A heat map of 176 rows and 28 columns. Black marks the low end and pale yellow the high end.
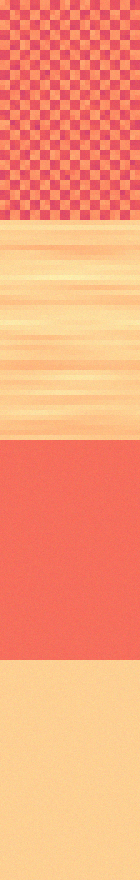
The table splits into 4 rows of 1 panel. Panel 1,1: high, checkered. Panel 2,1: very high, streaked across, faint in contrast. Panel 3,1: high, flat. Panel 4,1: very high, flat.
